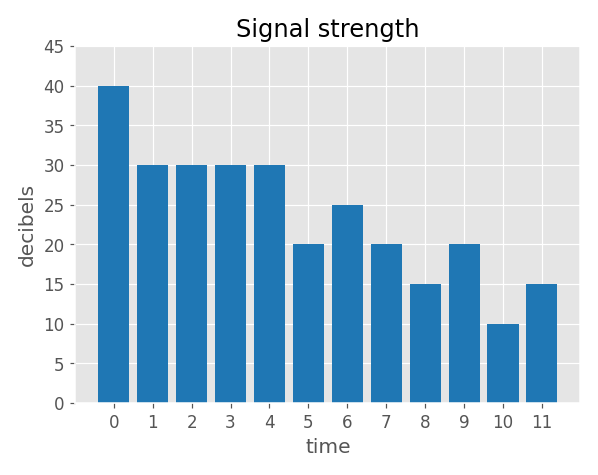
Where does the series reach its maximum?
0
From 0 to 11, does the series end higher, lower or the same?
lower
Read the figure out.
Title: Signal strength
x-axis: time, ticks 0 1 2 3 4 5 6 7 8 9 10 11
y-axis: decibels, ticks 0 5 10 15 20 25 30 35 40 45
Values:
40 30 30 30 30 20 25 20 15 20 10 15
